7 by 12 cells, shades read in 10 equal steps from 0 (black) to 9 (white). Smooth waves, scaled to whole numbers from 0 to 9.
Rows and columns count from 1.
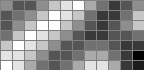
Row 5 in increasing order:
2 2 3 3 3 4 4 5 7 7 8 9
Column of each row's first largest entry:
7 5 4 3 2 1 1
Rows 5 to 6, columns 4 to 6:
7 5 3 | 5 3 3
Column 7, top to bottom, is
9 7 5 3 3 4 6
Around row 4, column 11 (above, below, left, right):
5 2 3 4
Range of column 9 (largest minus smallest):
6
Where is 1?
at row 7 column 12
